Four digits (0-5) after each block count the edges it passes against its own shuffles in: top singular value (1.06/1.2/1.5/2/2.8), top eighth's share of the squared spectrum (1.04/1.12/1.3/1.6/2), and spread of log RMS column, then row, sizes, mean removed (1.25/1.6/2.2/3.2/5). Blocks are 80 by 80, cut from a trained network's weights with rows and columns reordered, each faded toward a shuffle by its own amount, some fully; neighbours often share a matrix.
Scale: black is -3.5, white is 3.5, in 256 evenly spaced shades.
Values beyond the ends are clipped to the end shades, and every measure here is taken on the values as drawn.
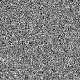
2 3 0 1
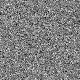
1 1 0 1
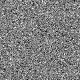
0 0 0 0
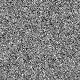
0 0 0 0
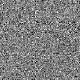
2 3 2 3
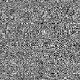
3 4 2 3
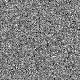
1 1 0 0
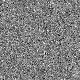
0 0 0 0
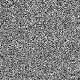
3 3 0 1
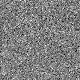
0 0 0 0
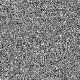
2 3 1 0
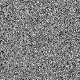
2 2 0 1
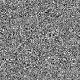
3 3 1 2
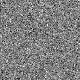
2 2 0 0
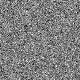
0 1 0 0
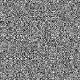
3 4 2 2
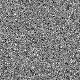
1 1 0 0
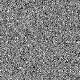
2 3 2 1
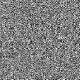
3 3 2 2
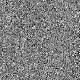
1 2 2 1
